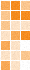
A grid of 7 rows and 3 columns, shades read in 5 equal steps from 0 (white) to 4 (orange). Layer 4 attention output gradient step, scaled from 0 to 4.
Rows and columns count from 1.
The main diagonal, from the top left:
3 4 1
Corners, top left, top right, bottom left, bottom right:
3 2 3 0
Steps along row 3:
down same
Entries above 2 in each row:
2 2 0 2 1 0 1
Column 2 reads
4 4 1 3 1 1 1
